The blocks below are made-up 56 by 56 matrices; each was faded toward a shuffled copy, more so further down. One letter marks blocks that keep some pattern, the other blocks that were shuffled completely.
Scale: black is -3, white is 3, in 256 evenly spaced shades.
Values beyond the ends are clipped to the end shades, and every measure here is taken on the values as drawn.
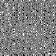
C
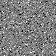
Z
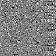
C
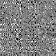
C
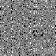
C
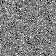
Z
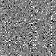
C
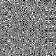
C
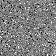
Z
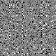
C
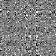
C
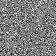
Z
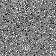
Z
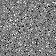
Z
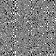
C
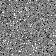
Z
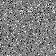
Z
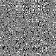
C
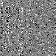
C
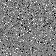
Z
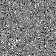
Z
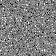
Z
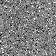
Z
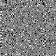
C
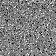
Z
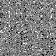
C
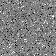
Z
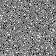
Z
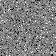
Z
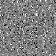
C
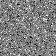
Z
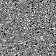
Z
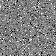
Z
